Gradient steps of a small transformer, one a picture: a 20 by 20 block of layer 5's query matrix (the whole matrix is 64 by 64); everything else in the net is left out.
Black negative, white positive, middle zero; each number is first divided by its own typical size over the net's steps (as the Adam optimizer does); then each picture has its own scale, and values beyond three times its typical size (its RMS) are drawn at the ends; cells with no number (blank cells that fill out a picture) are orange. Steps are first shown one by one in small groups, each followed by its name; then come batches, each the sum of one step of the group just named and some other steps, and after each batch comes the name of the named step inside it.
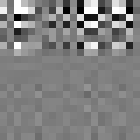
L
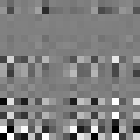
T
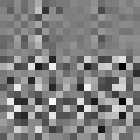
T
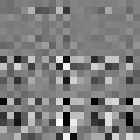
T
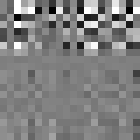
L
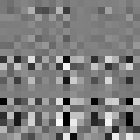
T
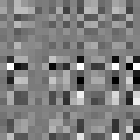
L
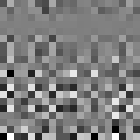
T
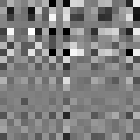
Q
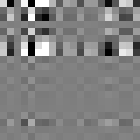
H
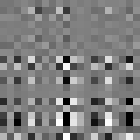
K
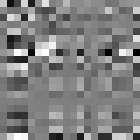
H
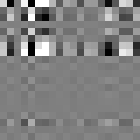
H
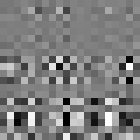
K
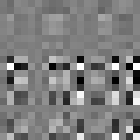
K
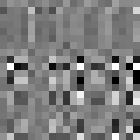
K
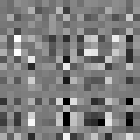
K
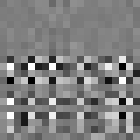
Q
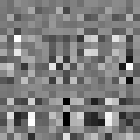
K
